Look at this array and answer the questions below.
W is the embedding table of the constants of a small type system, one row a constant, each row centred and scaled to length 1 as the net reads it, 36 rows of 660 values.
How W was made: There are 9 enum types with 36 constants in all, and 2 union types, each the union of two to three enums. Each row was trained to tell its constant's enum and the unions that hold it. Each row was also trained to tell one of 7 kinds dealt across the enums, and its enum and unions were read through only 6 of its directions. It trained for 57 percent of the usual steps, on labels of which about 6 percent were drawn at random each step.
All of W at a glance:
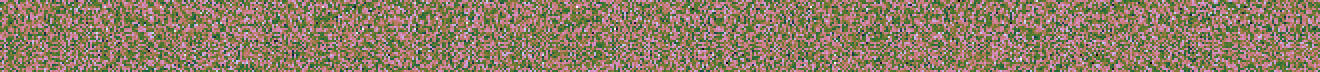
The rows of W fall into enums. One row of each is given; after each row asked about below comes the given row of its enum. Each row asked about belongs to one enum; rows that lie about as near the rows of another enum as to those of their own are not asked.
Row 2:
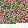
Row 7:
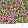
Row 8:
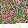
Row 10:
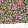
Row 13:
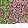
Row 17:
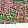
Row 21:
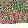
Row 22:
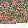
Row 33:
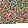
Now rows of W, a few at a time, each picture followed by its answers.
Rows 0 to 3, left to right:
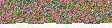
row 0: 33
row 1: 22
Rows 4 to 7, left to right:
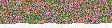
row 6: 13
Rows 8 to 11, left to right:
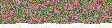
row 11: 10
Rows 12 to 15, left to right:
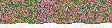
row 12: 22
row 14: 2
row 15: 2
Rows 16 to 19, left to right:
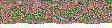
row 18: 10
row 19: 10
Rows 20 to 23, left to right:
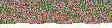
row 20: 8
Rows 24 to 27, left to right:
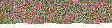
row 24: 13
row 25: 7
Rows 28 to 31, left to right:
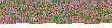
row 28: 7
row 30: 13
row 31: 17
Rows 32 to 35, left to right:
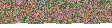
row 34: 22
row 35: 7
